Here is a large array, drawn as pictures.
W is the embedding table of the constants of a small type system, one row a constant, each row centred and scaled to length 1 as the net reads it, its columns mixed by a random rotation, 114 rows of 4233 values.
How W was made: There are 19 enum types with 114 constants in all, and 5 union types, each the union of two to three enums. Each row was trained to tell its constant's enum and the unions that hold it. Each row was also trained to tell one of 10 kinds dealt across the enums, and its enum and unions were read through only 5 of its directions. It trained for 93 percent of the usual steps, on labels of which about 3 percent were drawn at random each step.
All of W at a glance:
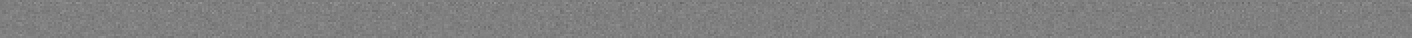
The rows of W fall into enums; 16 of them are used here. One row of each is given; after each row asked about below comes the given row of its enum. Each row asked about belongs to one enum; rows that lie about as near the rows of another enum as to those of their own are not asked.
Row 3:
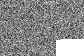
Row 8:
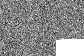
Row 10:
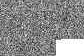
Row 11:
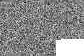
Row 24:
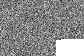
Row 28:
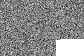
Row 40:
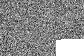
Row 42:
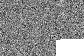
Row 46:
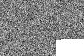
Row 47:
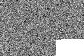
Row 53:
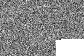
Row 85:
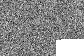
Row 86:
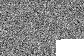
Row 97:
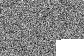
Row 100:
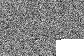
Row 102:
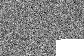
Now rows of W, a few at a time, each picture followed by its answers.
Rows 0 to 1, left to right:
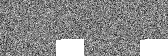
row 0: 40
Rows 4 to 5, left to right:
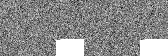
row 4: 8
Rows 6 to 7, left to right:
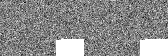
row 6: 11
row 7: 11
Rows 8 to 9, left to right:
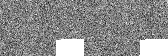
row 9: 10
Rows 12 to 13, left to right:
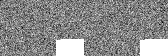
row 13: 86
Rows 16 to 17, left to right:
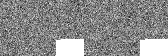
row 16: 8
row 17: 11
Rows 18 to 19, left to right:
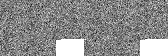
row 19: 46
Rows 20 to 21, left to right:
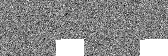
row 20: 28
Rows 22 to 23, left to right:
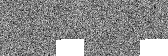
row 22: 85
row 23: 11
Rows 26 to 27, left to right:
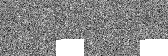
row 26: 40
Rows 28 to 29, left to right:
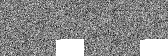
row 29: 3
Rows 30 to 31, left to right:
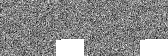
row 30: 97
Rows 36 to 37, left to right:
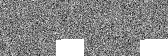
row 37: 42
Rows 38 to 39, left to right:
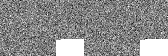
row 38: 42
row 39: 46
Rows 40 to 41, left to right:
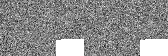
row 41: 100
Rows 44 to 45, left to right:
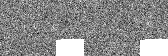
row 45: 86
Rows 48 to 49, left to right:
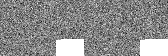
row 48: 46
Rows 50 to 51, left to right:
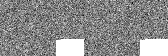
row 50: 86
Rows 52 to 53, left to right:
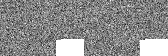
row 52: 3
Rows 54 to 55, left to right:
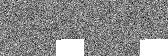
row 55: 11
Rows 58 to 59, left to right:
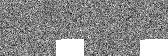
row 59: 28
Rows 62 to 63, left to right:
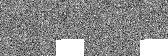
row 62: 10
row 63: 42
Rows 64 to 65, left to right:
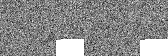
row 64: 3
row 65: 3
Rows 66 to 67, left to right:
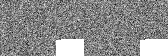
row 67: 100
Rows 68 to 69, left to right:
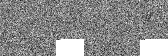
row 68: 8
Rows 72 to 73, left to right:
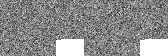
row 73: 86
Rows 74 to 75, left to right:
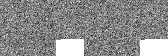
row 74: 28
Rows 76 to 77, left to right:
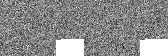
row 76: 53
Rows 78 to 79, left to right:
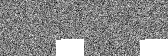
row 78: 8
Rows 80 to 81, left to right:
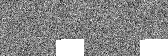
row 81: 8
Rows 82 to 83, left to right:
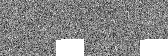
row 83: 3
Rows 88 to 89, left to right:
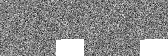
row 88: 86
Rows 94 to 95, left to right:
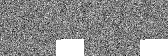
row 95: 100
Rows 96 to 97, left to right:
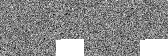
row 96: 28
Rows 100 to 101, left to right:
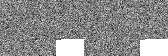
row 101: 40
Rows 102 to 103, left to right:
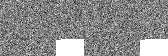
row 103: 28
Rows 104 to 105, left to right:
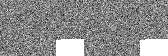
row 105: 24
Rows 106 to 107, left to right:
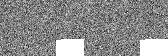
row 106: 40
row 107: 53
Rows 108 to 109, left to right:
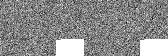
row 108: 102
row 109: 42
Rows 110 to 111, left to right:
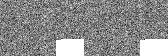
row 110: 40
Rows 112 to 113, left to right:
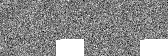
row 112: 42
